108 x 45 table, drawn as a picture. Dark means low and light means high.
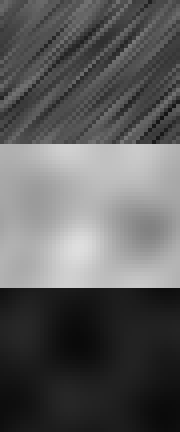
The table splits into 3 rows of 1 panel. Panel 1,1: low, slanting up to the right. Panel 2,1: high, smooth. Panel 3,1: very low, smooth, faint in contrast.
